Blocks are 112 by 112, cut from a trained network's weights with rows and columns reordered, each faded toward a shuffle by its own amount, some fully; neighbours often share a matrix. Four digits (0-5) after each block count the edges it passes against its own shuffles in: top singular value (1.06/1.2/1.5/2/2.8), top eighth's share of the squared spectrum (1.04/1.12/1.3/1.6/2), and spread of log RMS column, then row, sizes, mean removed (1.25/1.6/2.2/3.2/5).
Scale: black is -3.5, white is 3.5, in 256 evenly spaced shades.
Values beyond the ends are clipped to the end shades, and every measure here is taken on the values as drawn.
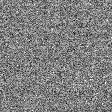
2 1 0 0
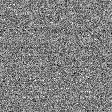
2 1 0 0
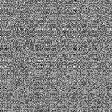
4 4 1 2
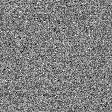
2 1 0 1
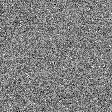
1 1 0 0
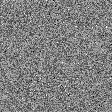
0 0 0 0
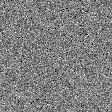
0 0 0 0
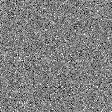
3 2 0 1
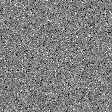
1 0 0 0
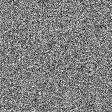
0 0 0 0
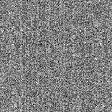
3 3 1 1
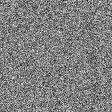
2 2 0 0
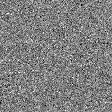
2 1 0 0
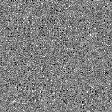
3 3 2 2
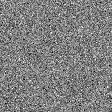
2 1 0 0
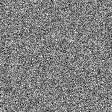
1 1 0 0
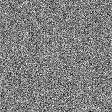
2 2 0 0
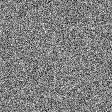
1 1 0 0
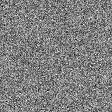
0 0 0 0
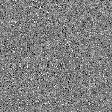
2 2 1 1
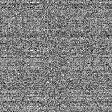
4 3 1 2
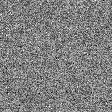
2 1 0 0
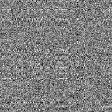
4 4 2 2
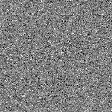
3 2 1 1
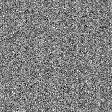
3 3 0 1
